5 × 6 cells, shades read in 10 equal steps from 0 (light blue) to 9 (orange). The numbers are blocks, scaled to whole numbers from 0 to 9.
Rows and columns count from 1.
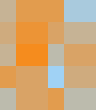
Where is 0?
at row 4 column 4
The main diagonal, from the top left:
4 8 9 0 3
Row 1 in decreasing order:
7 7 7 4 1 1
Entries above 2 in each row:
4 6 6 5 6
